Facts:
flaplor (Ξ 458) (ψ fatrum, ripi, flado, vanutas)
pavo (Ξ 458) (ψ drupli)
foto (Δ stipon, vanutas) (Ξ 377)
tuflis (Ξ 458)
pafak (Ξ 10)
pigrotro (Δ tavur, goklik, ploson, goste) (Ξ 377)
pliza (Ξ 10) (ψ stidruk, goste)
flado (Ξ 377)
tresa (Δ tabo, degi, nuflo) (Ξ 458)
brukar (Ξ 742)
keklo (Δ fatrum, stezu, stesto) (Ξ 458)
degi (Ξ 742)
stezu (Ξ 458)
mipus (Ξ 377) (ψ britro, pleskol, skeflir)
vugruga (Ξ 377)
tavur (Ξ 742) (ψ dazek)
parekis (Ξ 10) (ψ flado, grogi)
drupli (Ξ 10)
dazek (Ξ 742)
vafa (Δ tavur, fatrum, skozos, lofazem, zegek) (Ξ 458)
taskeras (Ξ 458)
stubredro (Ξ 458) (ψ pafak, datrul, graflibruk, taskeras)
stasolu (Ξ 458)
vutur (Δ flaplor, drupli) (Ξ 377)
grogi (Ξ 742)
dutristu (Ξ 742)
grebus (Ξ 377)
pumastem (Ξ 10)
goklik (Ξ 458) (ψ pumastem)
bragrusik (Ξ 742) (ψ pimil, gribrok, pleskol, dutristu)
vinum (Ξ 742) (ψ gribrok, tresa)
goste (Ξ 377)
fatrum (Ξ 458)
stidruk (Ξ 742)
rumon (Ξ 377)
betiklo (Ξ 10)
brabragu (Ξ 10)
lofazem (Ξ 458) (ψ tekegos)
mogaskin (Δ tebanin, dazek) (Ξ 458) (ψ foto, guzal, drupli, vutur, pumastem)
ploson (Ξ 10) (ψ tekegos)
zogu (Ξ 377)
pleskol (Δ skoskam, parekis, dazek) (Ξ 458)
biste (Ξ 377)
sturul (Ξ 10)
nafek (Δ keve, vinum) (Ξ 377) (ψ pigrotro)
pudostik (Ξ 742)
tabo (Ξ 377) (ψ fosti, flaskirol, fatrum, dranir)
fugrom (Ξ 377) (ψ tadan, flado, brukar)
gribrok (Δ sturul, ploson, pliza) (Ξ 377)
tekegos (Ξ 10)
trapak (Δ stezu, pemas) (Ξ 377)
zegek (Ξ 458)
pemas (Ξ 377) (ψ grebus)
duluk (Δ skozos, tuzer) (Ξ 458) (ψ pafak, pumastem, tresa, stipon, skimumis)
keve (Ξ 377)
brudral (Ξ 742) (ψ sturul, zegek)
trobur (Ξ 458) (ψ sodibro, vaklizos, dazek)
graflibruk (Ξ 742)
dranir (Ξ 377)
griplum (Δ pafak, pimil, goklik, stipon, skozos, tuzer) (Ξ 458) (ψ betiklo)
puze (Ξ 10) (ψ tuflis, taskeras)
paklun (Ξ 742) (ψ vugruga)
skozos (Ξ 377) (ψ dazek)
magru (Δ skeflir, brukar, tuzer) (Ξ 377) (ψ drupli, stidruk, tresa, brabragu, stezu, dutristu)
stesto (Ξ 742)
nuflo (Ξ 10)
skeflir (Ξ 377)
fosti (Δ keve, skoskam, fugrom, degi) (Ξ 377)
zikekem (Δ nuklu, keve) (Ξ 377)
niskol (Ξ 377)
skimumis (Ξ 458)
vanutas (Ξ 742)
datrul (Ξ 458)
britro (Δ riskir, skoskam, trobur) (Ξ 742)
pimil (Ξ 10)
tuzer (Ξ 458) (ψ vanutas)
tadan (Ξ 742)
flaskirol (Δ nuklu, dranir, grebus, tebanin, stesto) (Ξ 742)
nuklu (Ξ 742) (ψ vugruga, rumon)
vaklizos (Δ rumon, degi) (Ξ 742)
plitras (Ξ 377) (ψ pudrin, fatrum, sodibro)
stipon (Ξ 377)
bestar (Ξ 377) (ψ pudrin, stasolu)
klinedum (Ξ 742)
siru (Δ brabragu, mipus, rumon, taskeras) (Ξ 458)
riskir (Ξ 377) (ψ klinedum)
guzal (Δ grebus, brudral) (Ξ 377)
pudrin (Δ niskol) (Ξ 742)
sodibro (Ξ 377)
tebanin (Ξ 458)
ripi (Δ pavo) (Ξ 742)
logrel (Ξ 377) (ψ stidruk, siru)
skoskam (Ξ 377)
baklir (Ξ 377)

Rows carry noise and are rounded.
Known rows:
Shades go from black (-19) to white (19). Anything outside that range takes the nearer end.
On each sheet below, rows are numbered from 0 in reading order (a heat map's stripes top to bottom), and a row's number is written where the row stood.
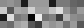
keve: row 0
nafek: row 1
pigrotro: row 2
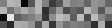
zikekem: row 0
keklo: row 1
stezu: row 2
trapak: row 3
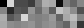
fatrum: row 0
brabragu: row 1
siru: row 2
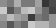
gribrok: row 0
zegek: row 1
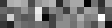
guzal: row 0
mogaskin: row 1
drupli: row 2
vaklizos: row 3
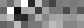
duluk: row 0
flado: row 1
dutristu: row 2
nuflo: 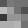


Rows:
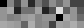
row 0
trobur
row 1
tavur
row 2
vugruga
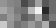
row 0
britro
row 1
vafa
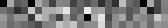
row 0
pudrin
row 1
fosti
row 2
lofazem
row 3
rumon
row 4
ripi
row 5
sodibro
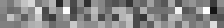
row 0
stipon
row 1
stubredro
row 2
tuzer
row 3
parekis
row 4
degi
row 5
grebus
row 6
bragrusik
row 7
griplum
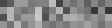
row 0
pliza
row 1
goklik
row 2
goste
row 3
stidruk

